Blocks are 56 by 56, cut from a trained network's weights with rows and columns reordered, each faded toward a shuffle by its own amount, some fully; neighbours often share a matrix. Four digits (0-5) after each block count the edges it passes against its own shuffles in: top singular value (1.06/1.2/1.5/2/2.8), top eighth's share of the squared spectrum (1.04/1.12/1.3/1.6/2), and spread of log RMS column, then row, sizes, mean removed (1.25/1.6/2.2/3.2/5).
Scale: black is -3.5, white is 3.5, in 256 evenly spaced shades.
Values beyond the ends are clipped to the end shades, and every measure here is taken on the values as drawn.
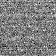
2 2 0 0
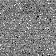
1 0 0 0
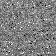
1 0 0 0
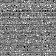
3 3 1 1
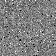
0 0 0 0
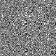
3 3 2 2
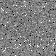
0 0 0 0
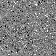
1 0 0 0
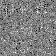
2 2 0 1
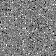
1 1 0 1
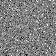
0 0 0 0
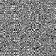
4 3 2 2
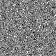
0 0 0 0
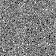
0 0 0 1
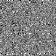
2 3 1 2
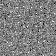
0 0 0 0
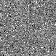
1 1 0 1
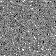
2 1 0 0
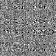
3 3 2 2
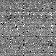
3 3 2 0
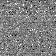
1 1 0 1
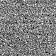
1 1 0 0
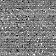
3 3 1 1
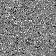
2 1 0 0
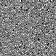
2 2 0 0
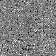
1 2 0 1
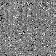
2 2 0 1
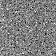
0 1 0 0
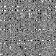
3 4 1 3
